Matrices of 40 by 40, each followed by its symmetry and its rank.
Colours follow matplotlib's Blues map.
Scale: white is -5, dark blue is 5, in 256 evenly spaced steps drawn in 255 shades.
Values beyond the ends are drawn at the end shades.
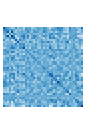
symmetric, rank five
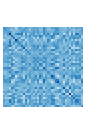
symmetric, rank five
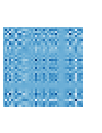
symmetric, rank two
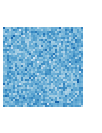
symmetric, full rank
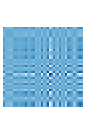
symmetric, rank one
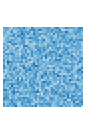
neither, full rank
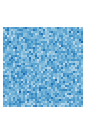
neither, full rank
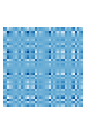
symmetric, rank one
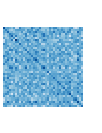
symmetric, rank five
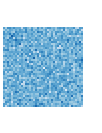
symmetric, full rank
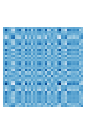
symmetric, rank two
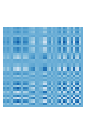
symmetric, rank one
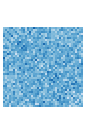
symmetric, full rank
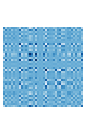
symmetric, rank two
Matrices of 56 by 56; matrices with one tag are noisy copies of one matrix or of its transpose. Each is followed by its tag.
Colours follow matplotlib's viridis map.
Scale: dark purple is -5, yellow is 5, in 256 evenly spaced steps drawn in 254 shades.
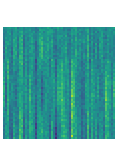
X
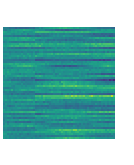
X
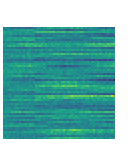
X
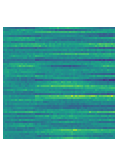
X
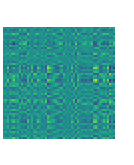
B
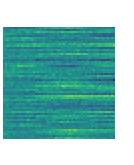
X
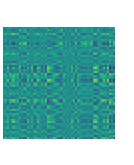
B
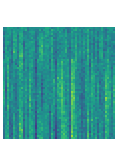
X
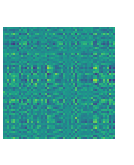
B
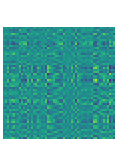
B
